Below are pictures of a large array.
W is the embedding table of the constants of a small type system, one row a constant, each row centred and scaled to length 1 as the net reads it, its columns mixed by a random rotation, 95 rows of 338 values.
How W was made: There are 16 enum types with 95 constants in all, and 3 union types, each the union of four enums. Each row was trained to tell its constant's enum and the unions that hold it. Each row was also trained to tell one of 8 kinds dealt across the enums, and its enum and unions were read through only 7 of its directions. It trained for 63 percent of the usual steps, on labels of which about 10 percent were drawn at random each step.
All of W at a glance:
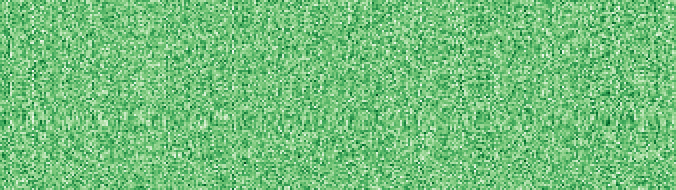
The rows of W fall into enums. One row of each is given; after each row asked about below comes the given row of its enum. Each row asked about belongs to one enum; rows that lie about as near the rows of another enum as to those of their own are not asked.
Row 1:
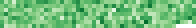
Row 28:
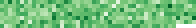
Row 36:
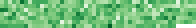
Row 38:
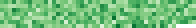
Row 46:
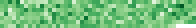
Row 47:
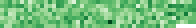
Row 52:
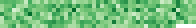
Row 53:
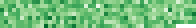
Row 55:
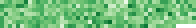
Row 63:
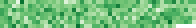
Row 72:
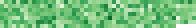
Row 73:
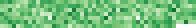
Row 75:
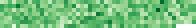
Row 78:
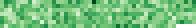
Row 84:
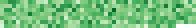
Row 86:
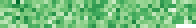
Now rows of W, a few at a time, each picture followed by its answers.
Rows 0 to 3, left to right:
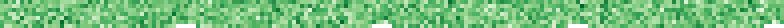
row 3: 75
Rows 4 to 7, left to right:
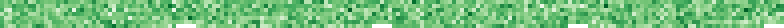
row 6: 36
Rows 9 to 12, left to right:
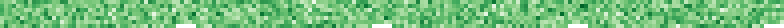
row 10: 28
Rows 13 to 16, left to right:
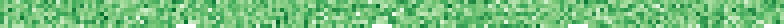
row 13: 73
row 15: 28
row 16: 46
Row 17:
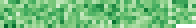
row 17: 84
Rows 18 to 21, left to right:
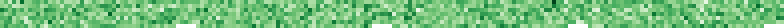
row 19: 53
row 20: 75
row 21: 28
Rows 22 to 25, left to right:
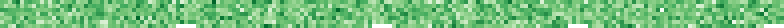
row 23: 75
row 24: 84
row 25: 55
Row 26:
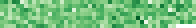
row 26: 46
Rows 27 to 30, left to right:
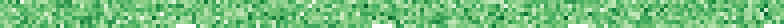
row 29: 72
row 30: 52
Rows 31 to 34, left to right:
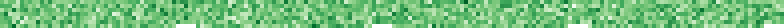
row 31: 63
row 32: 78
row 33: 73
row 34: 53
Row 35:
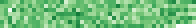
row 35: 63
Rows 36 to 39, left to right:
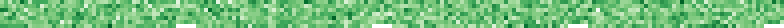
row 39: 28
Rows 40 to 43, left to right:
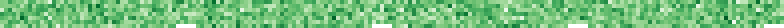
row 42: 28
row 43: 46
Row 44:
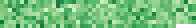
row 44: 55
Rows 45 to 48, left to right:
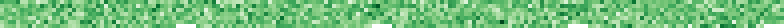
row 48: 38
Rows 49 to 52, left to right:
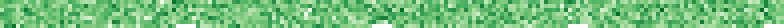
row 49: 52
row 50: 1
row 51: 84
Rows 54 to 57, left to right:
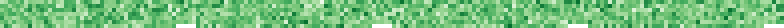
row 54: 84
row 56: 78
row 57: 55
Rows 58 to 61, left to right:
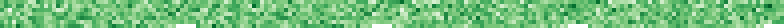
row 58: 55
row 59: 55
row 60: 46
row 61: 46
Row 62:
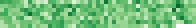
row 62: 52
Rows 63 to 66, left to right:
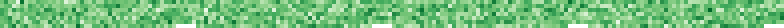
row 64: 63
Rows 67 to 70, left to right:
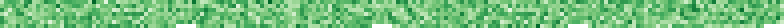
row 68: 36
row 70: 72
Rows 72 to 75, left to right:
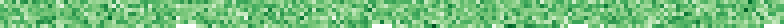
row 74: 78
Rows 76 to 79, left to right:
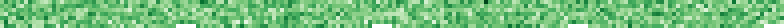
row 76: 84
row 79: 38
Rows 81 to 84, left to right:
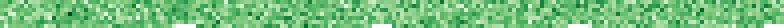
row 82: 75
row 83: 47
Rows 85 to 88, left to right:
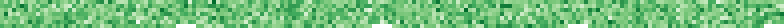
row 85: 47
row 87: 73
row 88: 53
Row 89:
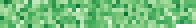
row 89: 52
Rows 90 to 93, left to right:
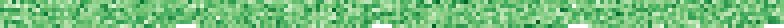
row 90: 72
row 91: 53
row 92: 73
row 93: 52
